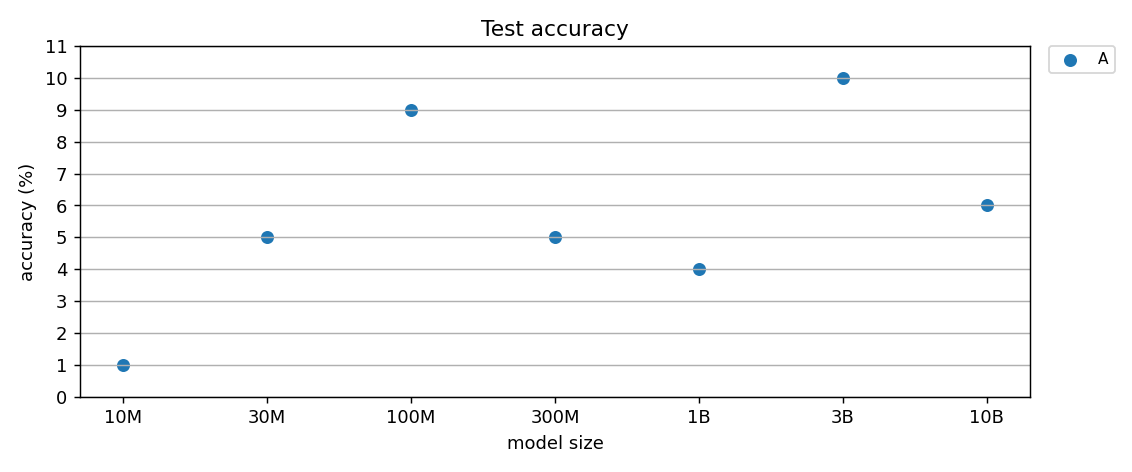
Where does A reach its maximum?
3B
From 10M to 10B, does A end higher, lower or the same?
higher
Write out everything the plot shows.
Title: Test accuracy
x-axis: model size, ticks 10M 30M 100M 300M 1B 3B 10B
y-axis: accuracy (%), ticks 0 1 2 3 4 5 6 7 8 9 10 11
Legend: A
Values:
A: 1 5 9 5 4 10 6
